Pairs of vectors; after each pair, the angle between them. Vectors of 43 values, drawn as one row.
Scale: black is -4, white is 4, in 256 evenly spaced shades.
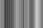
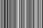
partly aligned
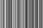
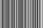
orthogonal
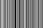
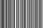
nearly opposite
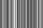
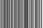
orthogonal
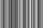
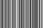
partly opposed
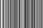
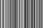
nearly parallel
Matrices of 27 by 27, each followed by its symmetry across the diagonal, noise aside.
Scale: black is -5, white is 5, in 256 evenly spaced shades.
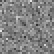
symmetric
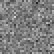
neither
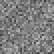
symmetric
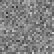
symmetric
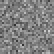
neither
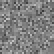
antisymmetric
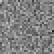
neither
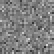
antisymmetric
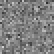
antisymmetric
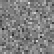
antisymmetric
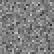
neither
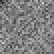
symmetric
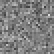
antisymmetric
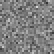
antisymmetric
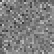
symmetric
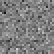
neither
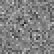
symmetric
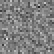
antisymmetric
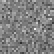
neither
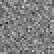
antisymmetric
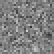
antisymmetric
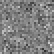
antisymmetric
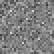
symmetric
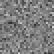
neither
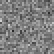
neither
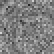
symmetric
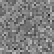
symmetric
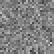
neither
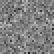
symmetric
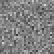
neither
